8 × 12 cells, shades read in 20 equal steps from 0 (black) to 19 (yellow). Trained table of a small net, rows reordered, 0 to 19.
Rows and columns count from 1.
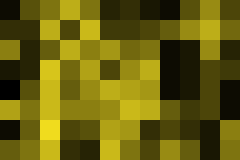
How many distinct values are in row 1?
9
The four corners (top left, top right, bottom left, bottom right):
1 6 8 10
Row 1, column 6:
3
